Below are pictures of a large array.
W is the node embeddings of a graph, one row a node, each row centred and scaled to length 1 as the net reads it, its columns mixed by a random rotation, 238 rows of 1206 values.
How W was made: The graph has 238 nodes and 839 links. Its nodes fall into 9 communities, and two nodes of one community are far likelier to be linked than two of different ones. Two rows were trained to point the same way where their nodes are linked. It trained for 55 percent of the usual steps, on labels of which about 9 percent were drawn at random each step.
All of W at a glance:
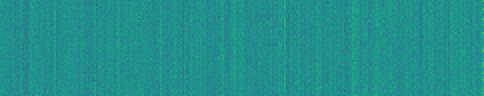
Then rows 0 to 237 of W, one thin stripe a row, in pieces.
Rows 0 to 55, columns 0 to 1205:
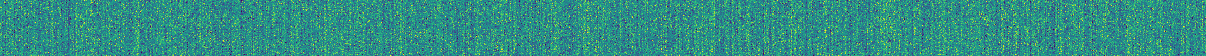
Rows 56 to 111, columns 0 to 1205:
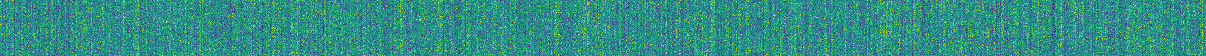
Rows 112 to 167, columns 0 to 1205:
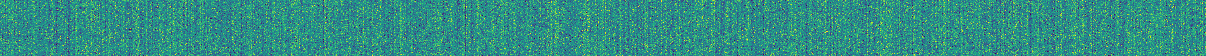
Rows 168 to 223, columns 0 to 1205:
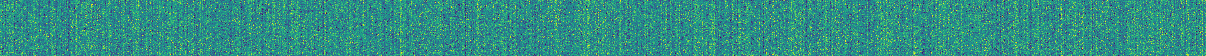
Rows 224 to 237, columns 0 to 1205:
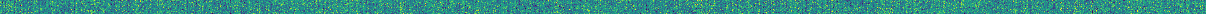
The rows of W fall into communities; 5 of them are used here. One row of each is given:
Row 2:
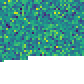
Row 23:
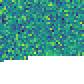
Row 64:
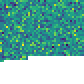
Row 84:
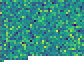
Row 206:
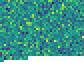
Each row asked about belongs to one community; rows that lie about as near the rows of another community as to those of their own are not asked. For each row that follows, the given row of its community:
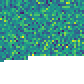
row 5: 84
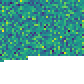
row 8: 64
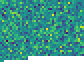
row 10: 64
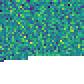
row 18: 84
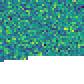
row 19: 84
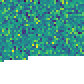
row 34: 23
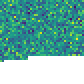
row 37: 2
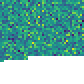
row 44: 206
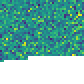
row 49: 2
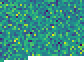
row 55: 206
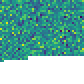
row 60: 64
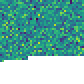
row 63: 64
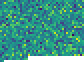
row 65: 2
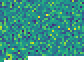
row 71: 206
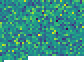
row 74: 64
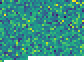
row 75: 64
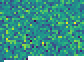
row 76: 84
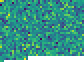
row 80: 23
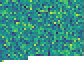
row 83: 2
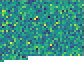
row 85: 64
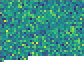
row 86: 84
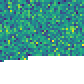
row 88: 84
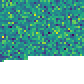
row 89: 206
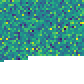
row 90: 2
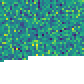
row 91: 23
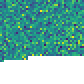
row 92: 84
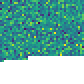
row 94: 23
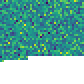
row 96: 2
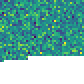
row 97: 206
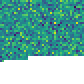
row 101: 2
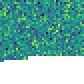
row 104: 23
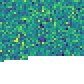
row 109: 64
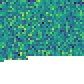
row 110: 206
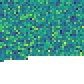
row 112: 206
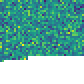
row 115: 84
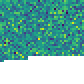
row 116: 2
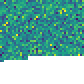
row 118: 64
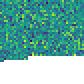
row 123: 84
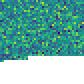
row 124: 84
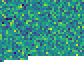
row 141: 23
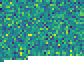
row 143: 206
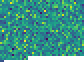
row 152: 84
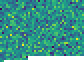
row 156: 64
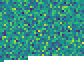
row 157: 84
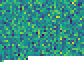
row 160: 2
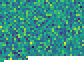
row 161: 206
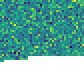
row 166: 64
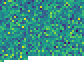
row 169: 2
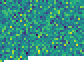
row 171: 2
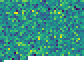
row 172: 2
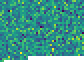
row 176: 64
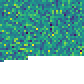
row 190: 206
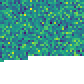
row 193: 2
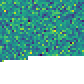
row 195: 2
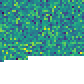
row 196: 206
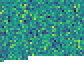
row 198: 84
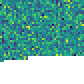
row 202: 23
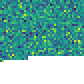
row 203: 84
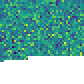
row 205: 206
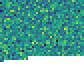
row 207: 84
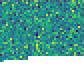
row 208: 23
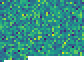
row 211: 206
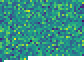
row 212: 84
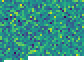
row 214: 64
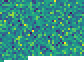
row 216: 206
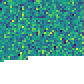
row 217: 2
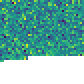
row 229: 23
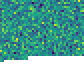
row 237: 64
